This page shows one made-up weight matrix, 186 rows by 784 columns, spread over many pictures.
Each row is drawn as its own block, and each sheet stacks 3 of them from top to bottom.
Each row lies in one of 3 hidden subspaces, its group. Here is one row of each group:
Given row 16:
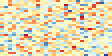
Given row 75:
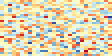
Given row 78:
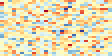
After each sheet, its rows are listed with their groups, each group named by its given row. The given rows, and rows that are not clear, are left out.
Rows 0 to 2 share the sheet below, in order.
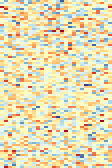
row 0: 78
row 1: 75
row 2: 16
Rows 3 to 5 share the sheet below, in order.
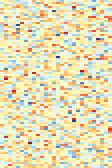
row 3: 75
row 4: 16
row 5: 75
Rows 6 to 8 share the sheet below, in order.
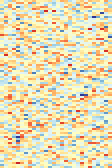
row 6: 75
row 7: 16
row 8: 75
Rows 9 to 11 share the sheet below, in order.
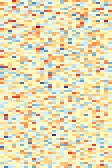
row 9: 78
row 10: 78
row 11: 75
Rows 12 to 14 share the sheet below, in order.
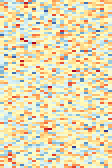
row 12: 75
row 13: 78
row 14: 78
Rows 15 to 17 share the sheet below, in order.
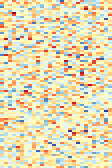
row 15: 16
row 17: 78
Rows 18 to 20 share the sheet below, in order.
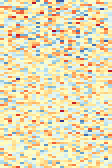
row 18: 78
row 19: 16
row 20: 16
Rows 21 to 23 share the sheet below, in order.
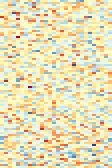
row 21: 78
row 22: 75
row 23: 75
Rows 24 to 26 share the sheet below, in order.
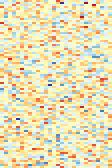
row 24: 16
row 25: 16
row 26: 75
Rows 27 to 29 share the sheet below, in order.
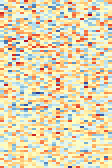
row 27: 16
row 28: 75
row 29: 16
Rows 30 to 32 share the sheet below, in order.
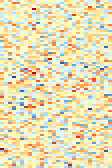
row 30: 16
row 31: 78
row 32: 78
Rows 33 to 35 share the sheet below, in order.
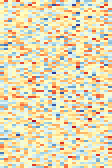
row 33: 78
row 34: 78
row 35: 16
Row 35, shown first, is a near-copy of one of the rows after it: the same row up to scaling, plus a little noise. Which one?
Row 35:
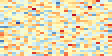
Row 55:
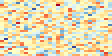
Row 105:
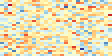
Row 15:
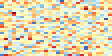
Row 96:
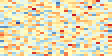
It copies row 96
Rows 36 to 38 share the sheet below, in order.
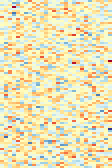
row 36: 78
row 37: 75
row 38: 75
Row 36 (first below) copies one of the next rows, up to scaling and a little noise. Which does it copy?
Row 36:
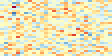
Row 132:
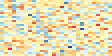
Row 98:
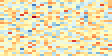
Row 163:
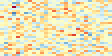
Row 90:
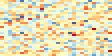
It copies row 163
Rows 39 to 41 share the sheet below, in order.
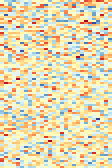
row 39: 16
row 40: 16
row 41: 78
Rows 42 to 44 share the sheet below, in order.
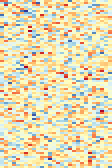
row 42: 75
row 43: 16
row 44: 78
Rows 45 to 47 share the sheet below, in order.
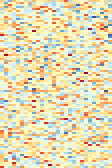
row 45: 75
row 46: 78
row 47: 16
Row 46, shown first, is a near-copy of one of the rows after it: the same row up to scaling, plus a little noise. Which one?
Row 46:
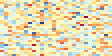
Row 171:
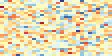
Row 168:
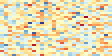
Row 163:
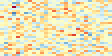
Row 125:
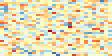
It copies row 168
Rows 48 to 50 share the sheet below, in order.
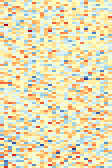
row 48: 75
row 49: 16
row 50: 16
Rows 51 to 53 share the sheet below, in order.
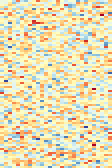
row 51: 16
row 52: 75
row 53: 75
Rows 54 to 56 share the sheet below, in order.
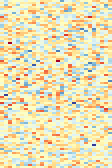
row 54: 78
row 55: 16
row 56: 75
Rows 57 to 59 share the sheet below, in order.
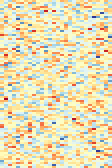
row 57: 75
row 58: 16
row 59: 75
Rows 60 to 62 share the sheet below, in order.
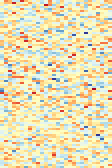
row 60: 78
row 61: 75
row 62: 16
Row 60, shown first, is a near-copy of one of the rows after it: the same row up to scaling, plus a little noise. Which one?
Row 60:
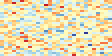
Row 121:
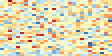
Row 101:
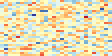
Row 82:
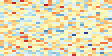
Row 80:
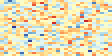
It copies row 82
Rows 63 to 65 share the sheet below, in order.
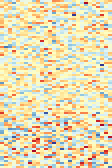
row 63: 16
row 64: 78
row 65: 78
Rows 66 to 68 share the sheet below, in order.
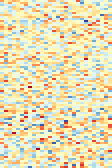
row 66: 16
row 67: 75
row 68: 78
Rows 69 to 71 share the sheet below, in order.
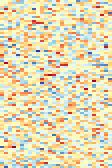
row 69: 16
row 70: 78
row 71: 75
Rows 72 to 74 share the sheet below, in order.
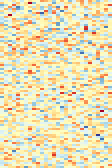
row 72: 75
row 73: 16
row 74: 16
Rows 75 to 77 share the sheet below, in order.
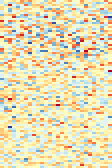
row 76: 16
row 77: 75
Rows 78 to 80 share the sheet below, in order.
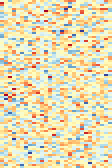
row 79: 16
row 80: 78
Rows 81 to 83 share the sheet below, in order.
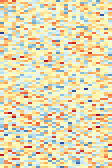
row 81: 16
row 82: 78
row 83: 78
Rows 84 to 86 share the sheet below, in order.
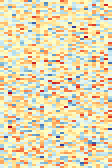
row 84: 78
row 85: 78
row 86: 75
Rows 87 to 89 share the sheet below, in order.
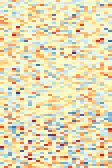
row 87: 78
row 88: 78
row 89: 75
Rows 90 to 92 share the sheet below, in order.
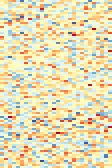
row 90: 78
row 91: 75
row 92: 16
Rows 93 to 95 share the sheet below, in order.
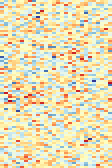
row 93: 78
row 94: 16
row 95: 75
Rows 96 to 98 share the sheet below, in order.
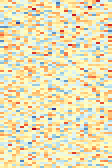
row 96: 16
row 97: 75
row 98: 78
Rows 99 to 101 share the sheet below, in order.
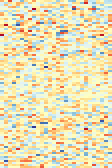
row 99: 75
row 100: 75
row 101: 78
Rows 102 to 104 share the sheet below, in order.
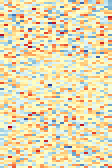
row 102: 75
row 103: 16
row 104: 75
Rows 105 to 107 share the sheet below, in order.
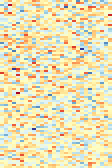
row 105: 16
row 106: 78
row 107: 78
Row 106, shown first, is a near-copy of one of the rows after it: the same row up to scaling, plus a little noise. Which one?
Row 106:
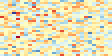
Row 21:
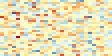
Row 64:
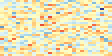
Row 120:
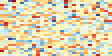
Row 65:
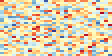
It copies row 21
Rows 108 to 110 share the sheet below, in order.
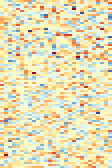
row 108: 75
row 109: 16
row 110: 16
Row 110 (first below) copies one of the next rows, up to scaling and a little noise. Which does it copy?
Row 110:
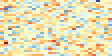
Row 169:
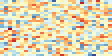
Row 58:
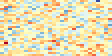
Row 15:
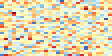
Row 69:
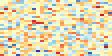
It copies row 58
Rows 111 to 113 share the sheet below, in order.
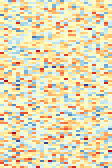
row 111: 75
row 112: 75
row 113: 78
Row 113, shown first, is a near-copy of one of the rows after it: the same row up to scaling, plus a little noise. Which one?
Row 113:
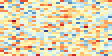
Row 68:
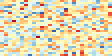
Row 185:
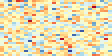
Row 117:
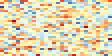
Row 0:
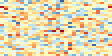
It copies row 117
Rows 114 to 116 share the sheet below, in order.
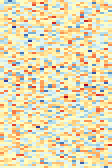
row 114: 78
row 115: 75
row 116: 78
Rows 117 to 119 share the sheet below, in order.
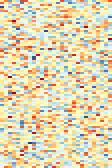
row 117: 78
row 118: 78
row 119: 16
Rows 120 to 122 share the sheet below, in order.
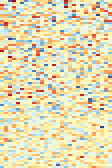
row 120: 78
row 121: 78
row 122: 16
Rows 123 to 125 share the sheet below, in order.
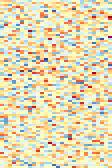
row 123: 75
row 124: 78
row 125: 78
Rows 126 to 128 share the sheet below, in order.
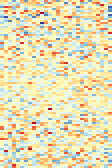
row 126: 78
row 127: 16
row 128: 16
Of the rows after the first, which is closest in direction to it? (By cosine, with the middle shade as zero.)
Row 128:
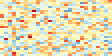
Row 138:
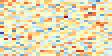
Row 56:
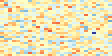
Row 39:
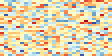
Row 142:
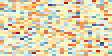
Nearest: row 138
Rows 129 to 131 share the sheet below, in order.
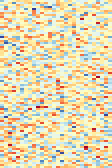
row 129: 16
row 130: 75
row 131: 78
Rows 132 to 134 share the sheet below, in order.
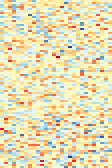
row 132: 78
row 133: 16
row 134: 78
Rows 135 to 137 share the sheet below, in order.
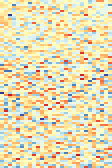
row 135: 75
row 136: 16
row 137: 75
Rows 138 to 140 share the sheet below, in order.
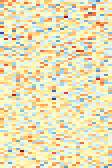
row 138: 16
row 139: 16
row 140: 78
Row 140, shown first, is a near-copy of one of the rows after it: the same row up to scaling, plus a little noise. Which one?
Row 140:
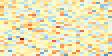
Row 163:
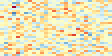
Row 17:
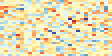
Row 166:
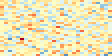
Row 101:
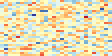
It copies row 166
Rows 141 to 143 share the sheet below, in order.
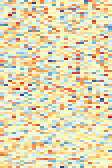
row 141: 75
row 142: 78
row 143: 78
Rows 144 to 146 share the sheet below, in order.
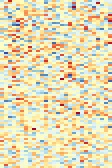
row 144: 75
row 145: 78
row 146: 16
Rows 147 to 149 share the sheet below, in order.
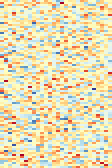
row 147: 16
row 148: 75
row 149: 16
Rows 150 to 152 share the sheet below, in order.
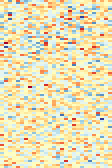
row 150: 16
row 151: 75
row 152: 16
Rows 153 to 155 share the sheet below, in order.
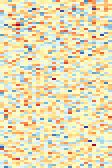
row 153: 75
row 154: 75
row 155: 75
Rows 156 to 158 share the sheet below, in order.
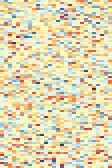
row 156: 16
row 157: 75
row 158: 78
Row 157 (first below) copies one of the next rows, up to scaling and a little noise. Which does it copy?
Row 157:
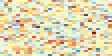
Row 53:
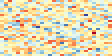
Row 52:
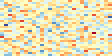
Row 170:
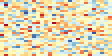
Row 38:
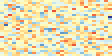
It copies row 53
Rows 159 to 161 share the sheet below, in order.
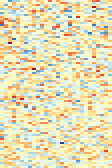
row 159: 78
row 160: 78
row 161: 78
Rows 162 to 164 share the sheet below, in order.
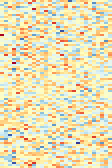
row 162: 75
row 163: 78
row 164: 78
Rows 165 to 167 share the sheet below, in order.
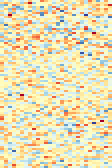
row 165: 75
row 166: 78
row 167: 78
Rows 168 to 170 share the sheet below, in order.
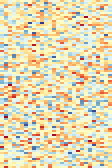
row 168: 78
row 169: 16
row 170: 75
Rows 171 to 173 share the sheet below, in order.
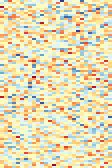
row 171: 78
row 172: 16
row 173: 75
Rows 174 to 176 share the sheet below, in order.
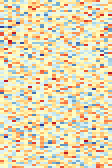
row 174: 16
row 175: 75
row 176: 75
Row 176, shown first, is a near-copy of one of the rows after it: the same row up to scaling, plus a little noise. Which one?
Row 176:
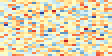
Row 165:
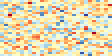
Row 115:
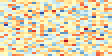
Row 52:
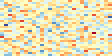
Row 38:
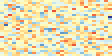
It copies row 115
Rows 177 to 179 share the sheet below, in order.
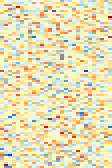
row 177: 75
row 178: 75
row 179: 16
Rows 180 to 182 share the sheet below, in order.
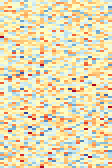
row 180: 78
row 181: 78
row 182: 78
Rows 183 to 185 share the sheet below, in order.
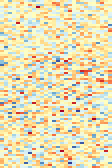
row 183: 16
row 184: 16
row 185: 78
